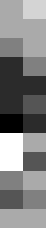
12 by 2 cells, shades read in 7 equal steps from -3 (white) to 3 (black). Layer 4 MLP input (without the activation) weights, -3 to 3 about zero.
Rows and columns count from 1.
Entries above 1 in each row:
0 0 0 1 2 1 2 0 0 0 0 0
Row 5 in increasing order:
2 2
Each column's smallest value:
-3 -2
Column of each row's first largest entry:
1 1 1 1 1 1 1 2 2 1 1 1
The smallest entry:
-3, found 2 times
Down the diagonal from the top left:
-1 -1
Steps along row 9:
up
